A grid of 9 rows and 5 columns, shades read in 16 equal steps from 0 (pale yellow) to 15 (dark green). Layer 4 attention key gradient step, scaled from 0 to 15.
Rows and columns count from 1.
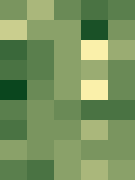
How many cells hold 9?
5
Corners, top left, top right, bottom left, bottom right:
8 10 10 7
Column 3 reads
9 7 7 7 7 9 8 7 7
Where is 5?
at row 1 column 2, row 7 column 4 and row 9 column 4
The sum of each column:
87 76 68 60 76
